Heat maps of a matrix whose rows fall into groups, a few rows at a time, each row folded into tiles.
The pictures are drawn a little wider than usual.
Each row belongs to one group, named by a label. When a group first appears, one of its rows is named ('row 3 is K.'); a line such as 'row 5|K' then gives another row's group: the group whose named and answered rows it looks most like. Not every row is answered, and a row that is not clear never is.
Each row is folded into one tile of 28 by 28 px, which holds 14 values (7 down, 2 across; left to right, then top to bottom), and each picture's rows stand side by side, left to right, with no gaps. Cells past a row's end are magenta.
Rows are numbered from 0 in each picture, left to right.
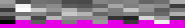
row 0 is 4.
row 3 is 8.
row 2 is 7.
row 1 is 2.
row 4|2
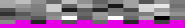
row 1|4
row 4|4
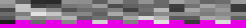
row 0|4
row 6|2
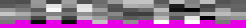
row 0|7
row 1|4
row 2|4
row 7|7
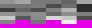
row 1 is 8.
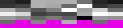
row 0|7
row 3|7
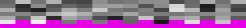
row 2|7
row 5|4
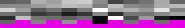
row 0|2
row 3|2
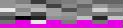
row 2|8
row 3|2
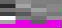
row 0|8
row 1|2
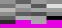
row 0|2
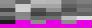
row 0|4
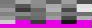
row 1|4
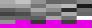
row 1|2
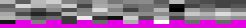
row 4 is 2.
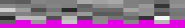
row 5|8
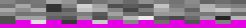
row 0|2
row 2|4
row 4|8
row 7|2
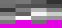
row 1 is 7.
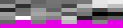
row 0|8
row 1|7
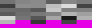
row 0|8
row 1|4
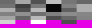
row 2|4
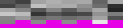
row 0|7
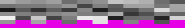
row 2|8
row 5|2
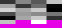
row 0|2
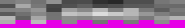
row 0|8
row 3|7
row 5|8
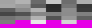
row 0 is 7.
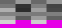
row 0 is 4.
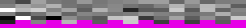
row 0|2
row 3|2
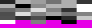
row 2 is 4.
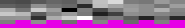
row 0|7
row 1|2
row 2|8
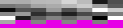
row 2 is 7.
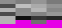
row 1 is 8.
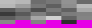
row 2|4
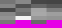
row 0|8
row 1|7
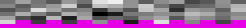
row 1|2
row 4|4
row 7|4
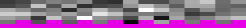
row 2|8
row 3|7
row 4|4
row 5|2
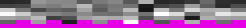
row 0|7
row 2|4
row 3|8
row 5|7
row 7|7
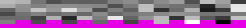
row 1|2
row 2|2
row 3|8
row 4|4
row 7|4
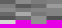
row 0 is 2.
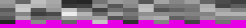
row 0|4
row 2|7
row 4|4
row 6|4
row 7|7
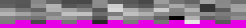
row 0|7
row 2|7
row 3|4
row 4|7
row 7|4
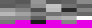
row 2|8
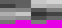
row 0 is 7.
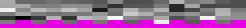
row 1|2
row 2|2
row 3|8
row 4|7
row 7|7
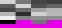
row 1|7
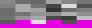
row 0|4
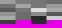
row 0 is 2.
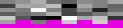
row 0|8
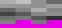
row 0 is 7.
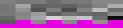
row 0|4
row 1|8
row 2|8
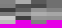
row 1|7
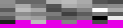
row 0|4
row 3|2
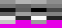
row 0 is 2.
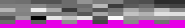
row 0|2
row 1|2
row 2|8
